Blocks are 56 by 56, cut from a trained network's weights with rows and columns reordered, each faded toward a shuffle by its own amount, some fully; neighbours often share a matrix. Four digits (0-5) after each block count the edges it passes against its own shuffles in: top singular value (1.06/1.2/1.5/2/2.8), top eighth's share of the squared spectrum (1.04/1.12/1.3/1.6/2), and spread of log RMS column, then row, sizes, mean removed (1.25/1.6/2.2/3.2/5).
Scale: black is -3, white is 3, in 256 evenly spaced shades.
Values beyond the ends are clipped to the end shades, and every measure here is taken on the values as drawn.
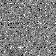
3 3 0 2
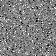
0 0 0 0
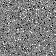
0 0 0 0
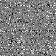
3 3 0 2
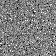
0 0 0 0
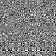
4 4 1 3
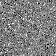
0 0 0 0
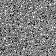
0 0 0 0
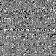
3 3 0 3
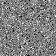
1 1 0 0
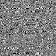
3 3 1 2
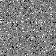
2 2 0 1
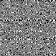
3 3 0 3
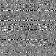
4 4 0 3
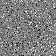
1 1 0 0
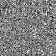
3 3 0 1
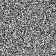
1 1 0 0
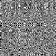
3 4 2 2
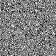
1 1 0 1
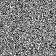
1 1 0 0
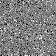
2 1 0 1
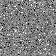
1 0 0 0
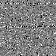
2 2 0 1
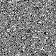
1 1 0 0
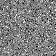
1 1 0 0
